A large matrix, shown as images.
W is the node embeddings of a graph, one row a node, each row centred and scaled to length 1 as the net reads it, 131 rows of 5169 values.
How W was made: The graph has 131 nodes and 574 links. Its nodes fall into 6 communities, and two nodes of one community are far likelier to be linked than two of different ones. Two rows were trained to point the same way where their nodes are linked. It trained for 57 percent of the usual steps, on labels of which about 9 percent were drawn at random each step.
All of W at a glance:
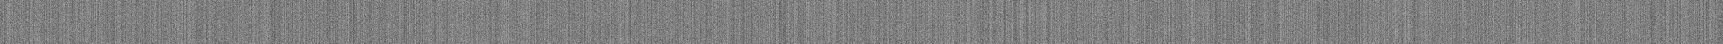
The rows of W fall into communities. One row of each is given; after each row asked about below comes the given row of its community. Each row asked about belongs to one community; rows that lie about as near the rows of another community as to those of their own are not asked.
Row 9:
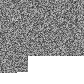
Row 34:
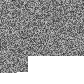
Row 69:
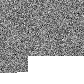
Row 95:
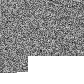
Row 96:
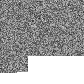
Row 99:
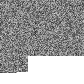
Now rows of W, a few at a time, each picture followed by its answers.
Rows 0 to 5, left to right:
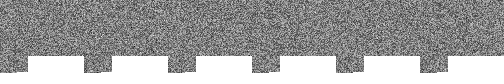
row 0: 34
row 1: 95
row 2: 34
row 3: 96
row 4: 9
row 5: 96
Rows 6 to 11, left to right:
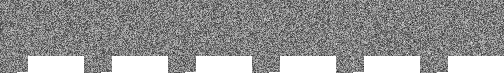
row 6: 99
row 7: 99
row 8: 95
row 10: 96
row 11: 34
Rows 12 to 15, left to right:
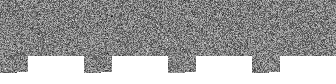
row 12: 96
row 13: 9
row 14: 34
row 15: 96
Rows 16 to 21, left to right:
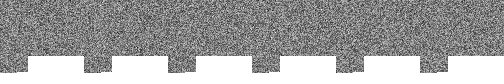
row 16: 34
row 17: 9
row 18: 99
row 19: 99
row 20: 34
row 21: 34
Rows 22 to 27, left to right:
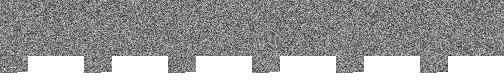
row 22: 95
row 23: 99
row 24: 9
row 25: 96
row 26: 99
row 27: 34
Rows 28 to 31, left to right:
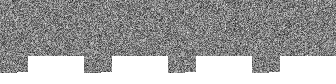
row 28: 9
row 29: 95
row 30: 99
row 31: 9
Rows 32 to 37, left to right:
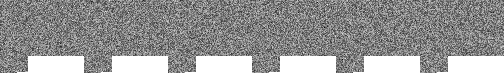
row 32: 69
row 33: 99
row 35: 34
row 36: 96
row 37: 34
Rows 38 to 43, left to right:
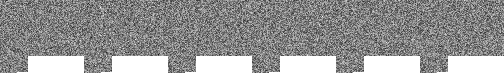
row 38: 34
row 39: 34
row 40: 9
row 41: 69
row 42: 34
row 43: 99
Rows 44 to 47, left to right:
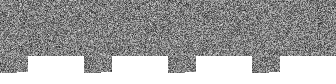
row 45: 69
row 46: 99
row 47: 99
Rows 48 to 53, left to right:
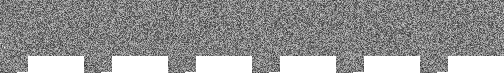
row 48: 96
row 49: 9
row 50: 9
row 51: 69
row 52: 96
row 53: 96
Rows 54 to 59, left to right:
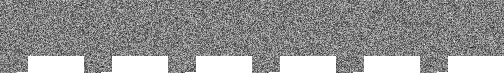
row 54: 34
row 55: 9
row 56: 34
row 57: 34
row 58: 99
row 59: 99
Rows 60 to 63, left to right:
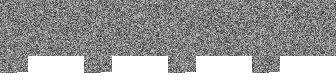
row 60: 69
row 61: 96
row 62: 69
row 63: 95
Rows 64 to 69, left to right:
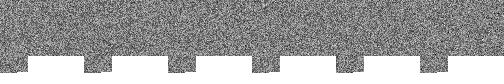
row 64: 9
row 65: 96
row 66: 9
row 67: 99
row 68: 95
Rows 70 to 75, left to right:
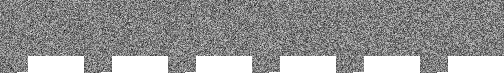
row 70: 9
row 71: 34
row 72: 95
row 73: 96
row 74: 96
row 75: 95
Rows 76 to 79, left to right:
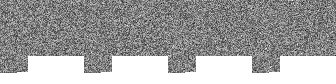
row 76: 95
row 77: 96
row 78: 96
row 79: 99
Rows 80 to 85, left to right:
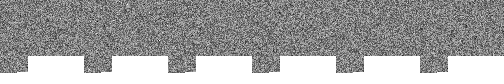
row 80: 96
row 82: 96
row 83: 95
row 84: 34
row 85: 99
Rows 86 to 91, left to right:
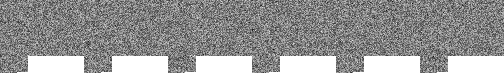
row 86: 95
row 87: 34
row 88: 99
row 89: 34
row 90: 34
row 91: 99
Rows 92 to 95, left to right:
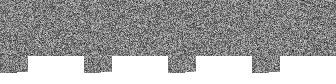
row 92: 95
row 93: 96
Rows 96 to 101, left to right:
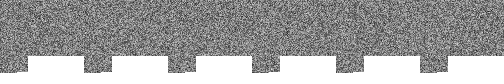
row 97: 34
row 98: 69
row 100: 96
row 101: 95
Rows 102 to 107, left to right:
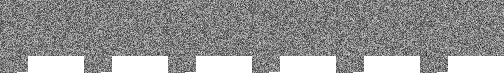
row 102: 99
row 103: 34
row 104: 95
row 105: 96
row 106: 69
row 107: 99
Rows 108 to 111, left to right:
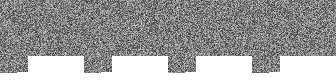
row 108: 69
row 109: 99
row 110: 34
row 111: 96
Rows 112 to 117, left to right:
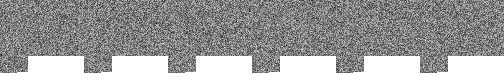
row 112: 9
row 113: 69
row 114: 96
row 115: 95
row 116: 95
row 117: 96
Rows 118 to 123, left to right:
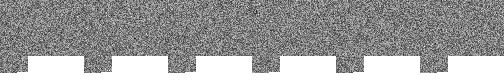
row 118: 95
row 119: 95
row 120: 95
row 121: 34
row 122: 9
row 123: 34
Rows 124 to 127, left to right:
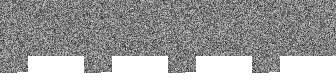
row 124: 99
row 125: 96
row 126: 99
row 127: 96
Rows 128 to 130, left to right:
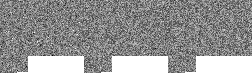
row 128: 99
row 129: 9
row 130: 99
